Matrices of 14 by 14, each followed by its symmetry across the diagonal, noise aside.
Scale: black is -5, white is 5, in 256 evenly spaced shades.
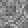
symmetric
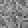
symmetric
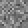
symmetric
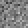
symmetric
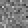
neither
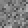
symmetric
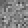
symmetric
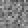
neither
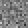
neither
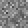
symmetric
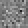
neither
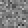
neither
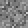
symmetric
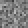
neither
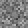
symmetric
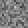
neither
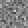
neither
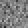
neither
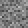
neither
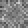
symmetric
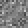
symmetric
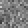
neither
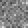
symmetric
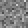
neither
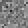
symmetric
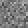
neither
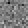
neither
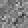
symmetric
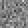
neither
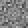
symmetric
